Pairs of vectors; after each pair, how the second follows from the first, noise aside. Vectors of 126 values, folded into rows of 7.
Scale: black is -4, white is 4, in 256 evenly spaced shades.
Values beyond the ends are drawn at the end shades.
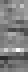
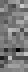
sign-scrambled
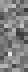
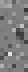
partly zeroed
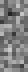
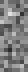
negated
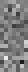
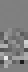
partly zeroed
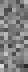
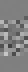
partly zeroed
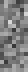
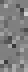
partly zeroed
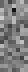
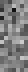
sign-scrambled
